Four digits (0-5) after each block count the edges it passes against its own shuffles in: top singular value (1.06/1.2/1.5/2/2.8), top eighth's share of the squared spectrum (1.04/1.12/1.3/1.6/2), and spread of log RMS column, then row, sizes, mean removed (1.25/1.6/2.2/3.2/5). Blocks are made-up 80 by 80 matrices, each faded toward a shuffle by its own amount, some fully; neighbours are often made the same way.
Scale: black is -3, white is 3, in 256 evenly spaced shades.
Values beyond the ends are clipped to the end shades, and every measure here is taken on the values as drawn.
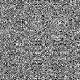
4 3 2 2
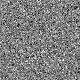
0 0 0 0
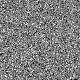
0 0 0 0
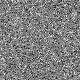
0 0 0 0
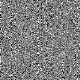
1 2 3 0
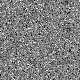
0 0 0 0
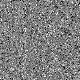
0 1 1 0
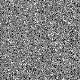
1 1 2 0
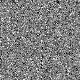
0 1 2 0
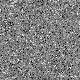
0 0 0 0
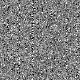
1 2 3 0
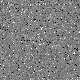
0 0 0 0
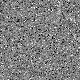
0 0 0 0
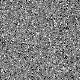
0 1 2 0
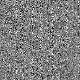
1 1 3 0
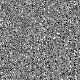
1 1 2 0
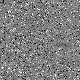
2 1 0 0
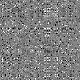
4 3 2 2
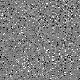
4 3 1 2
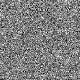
3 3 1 1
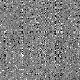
4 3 2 1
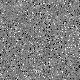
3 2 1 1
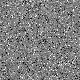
2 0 0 0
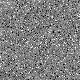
1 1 0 0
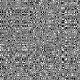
4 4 3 3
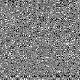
4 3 2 2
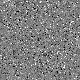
1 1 0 0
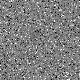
2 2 0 0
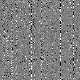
3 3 3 0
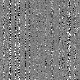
2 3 4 0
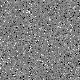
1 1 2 0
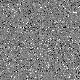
1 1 0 2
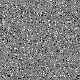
0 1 0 2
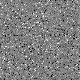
0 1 0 1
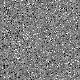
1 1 1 0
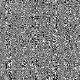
2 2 4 3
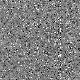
2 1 2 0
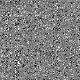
1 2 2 2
